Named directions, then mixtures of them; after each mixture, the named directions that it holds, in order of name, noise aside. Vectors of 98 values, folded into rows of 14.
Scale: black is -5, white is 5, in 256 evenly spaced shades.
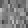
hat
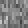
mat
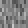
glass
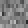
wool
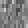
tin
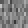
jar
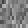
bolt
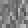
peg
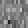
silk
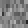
wool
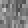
glass, tin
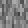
glass, wool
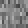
hat, mat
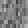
peg, silk, tin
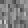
glass, jar, mat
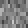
glass, hat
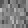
hat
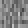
glass, peg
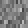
bolt, peg, silk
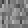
bolt, hat, mat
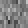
glass, silk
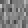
jar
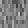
glass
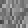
bolt, silk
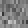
silk, wool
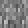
mat, peg, silk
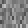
bolt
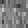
glass, hat, mat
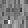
silk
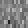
silk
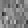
mat, wool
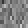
bolt, jar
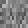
bolt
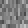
bolt, peg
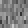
glass, mat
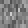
jar, mat, peg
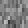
mat, peg, silk
